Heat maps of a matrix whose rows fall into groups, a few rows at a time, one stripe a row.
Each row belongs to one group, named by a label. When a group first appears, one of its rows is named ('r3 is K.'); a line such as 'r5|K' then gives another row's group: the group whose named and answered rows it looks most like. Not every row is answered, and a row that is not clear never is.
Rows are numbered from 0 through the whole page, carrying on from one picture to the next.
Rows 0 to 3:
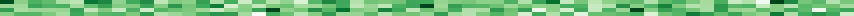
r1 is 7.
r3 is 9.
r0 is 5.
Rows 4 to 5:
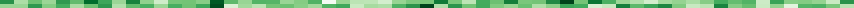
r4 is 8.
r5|7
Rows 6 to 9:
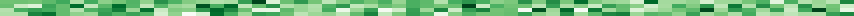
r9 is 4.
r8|9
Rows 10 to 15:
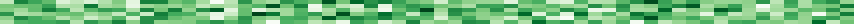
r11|4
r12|7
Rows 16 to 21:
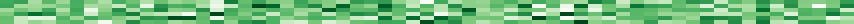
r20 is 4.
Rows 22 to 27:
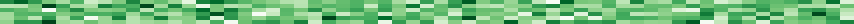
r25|9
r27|4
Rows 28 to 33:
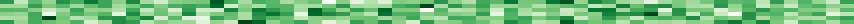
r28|8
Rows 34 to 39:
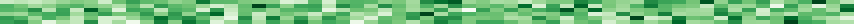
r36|8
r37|7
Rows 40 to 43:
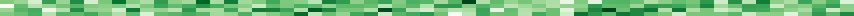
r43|4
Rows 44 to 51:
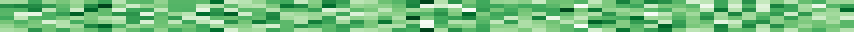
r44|7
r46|8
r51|7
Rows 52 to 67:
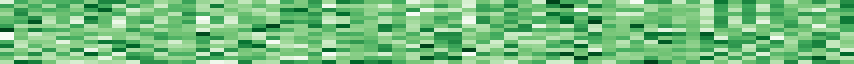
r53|8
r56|8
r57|8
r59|5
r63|5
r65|8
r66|5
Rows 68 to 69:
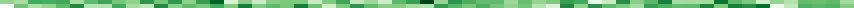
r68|7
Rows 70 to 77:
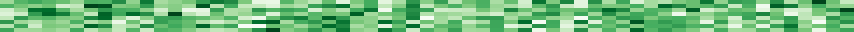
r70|9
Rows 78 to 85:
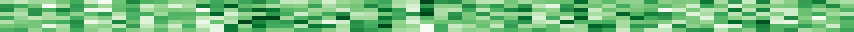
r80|5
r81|7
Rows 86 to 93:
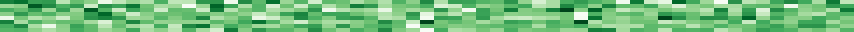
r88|8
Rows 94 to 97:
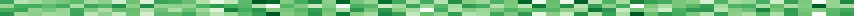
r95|9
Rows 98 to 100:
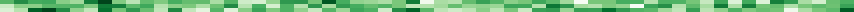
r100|4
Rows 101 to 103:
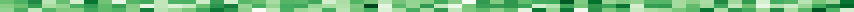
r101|8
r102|4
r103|9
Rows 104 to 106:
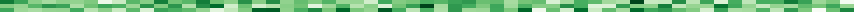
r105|7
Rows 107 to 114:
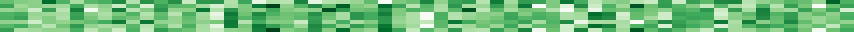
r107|7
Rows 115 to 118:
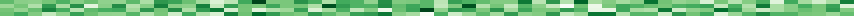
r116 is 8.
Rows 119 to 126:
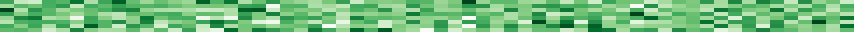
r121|5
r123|8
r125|8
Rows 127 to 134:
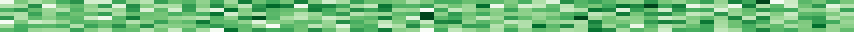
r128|7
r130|7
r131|5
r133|9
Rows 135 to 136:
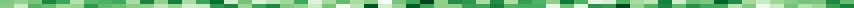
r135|7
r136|4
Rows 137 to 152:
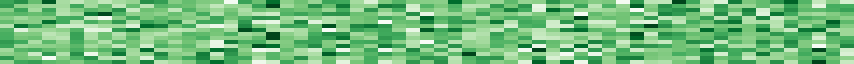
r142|7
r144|5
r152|9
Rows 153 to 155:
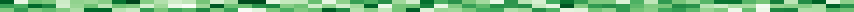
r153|5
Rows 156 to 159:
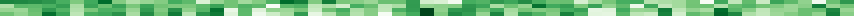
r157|9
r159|7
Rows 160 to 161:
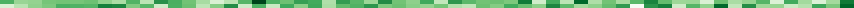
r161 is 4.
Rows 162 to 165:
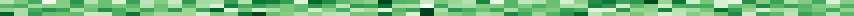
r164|7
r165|5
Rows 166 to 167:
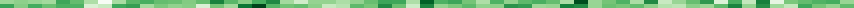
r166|5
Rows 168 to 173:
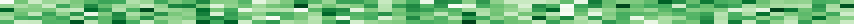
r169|4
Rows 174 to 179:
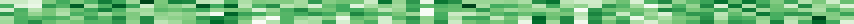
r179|9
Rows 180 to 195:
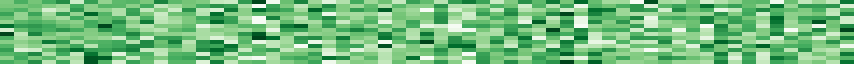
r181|9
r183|8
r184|9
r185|9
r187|4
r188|5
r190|7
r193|8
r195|8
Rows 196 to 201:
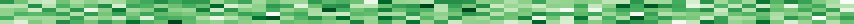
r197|7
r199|9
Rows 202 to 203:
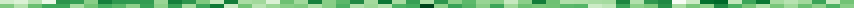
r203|7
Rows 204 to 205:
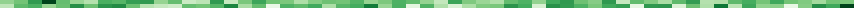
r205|4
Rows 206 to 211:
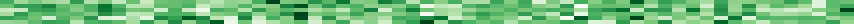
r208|4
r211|7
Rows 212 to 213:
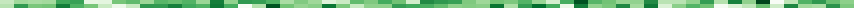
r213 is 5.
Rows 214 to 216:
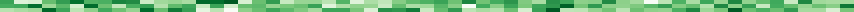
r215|8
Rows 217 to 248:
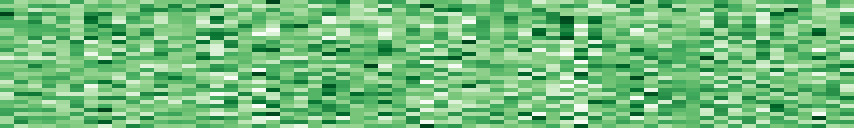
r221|8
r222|8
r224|9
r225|9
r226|8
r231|5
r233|4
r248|5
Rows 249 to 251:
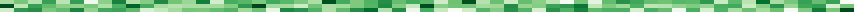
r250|5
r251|4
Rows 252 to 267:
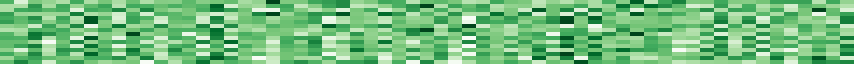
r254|9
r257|8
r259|7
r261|8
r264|4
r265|8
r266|9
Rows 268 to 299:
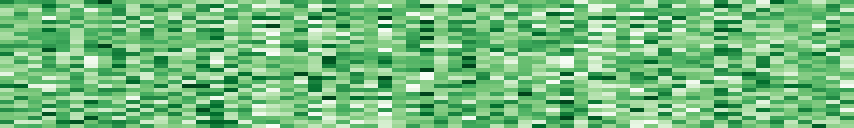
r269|7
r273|7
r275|7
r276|9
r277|7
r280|7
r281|5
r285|7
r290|4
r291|7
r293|8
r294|7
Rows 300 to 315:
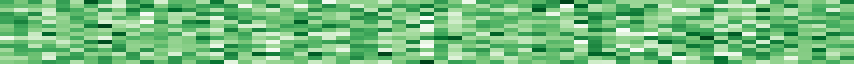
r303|4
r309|5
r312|9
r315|7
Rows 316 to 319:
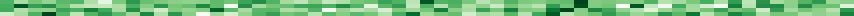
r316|5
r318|8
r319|4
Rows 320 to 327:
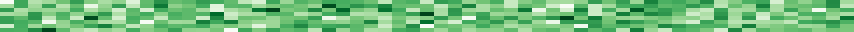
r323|7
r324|8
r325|4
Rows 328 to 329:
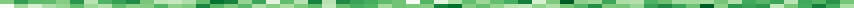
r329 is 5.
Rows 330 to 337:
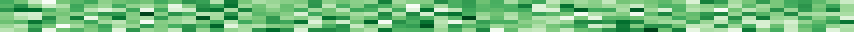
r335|4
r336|7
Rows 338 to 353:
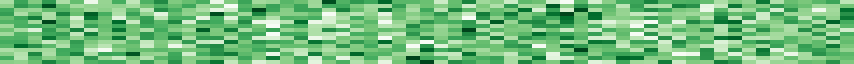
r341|8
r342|8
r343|7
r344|9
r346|9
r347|7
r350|5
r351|4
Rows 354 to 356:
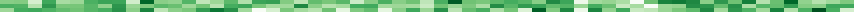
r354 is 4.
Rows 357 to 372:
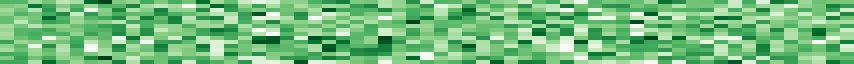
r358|4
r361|7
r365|9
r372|7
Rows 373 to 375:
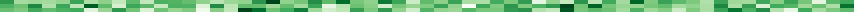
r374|8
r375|5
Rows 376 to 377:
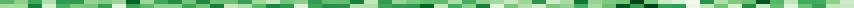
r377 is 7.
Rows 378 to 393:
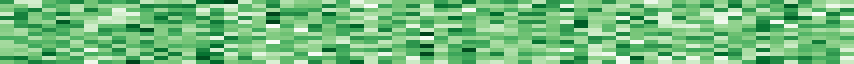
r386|7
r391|7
